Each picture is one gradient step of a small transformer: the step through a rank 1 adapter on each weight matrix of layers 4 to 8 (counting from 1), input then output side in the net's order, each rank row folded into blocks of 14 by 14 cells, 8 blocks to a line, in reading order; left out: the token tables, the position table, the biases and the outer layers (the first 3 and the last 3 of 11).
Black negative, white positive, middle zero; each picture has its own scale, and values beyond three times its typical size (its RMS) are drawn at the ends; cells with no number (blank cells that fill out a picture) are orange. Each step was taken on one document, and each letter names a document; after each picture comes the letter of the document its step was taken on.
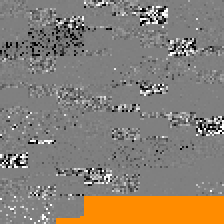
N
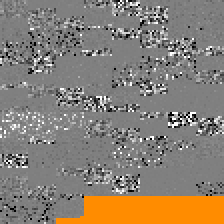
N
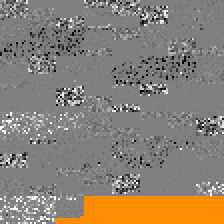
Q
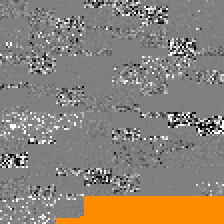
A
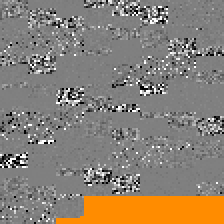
N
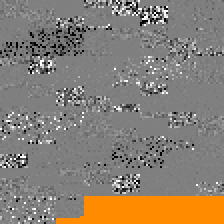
Q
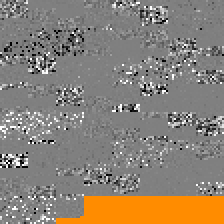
Q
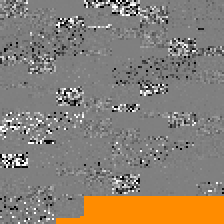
Q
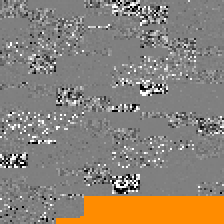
N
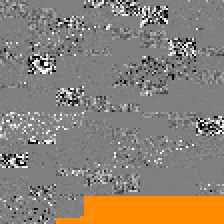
A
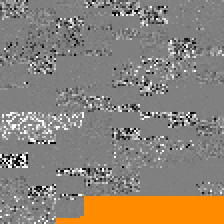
A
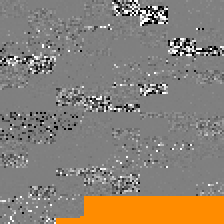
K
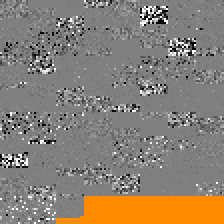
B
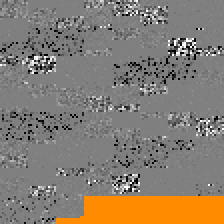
K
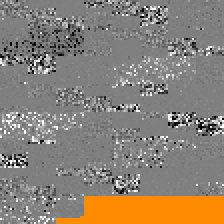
B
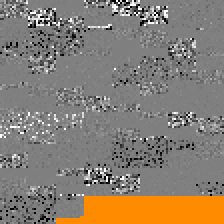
Q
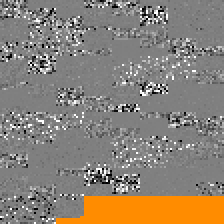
A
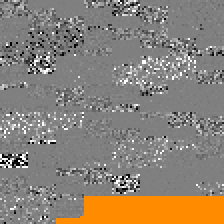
B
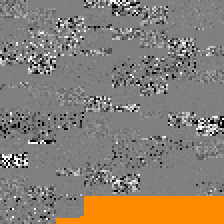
A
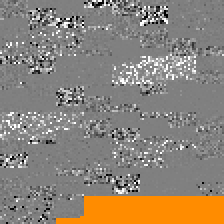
B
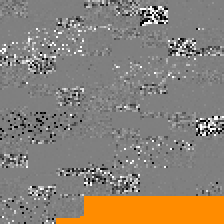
K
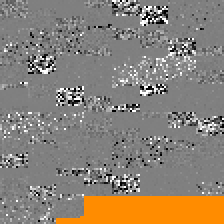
B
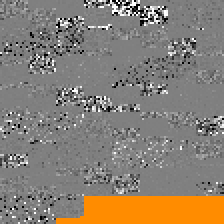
Q
